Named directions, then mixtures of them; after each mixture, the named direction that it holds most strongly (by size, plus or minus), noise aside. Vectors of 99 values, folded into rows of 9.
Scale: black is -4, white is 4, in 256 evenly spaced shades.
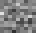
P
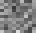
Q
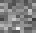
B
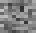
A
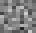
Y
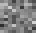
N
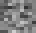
N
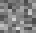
B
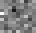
Q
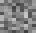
A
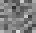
Q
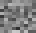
A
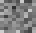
Q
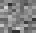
B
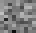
P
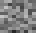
A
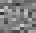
Y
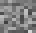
Y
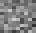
Y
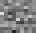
P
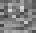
A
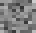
A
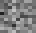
P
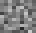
Y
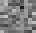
N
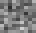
Y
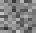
Q
